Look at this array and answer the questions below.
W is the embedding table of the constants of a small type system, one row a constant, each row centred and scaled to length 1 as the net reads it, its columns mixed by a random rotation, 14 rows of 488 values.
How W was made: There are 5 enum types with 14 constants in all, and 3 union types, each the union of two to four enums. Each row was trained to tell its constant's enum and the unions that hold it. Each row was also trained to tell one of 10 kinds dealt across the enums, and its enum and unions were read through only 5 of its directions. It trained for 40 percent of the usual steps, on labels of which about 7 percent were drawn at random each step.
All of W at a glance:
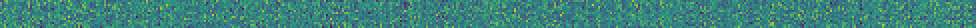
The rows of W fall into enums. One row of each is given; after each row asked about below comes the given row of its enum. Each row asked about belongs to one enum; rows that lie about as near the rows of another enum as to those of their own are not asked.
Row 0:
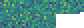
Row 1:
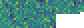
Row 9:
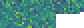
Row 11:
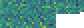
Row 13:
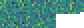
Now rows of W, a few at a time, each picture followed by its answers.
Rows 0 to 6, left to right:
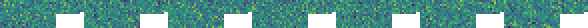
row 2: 1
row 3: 13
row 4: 13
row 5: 9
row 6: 11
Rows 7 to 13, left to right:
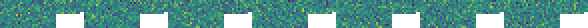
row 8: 0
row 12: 11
